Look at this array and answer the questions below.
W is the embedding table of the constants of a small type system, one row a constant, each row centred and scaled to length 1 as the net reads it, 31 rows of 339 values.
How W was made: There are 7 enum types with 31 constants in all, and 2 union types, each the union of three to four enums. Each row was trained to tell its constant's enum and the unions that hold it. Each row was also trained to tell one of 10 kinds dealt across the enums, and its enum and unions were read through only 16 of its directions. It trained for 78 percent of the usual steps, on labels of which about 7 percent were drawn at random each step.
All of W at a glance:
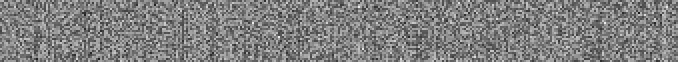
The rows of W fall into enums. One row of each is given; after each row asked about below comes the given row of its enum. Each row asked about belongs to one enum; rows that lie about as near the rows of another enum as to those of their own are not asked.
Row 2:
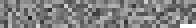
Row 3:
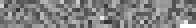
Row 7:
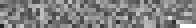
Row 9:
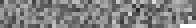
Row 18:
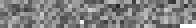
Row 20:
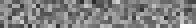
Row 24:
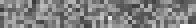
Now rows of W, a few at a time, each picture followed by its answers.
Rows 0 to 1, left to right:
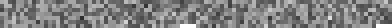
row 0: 24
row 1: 2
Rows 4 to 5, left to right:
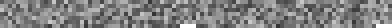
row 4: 9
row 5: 18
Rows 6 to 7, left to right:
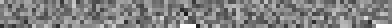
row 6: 2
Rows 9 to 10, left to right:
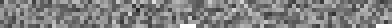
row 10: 20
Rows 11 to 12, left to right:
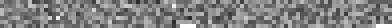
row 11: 7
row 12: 24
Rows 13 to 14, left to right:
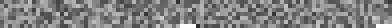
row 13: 20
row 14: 9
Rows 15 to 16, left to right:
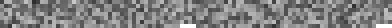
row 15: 20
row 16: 20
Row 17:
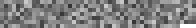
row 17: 2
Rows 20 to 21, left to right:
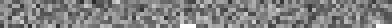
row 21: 24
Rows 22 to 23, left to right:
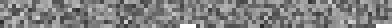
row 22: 18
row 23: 9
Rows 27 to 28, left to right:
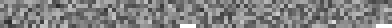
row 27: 18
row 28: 24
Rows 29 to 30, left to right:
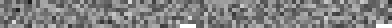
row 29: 3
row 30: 2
